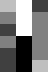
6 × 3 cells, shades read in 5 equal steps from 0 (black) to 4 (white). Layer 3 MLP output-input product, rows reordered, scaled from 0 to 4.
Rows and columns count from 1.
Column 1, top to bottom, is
3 2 1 2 1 1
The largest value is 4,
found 3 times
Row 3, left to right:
1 4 2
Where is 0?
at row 4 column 2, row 5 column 2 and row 6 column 2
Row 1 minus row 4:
1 4 -1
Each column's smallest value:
1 0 1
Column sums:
10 12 12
